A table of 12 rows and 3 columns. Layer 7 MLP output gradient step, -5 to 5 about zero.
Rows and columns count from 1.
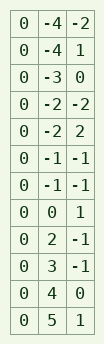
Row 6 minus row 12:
0 -6 -2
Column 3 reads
-2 1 0 -2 2 -1 -1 1 -1 -1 0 1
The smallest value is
-4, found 2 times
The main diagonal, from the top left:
0 -4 0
